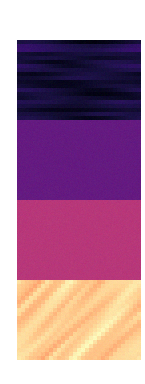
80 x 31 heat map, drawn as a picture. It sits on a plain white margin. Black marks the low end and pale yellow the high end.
The table splits into 4 rows of 1 panel. Panel 1,1: very low, streaked across, faint in contrast. Panel 2,1: low, flat. Panel 3,1: middling, flat. Panel 4,1: very high, slanting up to the right, faint in contrast.
